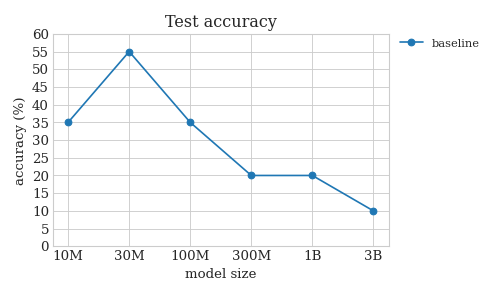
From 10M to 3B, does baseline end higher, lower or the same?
lower
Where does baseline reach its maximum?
30M
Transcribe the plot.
Title: Test accuracy
x-axis: model size, ticks 10M 30M 100M 300M 1B 3B
y-axis: accuracy (%), ticks 0 5 10 15 20 25 30 35 40 45 50 55 60
Legend: baseline
Values:
baseline: 35 55 35 20 20 10
